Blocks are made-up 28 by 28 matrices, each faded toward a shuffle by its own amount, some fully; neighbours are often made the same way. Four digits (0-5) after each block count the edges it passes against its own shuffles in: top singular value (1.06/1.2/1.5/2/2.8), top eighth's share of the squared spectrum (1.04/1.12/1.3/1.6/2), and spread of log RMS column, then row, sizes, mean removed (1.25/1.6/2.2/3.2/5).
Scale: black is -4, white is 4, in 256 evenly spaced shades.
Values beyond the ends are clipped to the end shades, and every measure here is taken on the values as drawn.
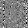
2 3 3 0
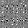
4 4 2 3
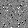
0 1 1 0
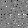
3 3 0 1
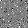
0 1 0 0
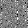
2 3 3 0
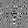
3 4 1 2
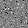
1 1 0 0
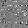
3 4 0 2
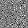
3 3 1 1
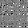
3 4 2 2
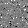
0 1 0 0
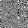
2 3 2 0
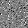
0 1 1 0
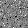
0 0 0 0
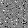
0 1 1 0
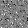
0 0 0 0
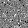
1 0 0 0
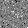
0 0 0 0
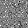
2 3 1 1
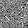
1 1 0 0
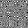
3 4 1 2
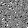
1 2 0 0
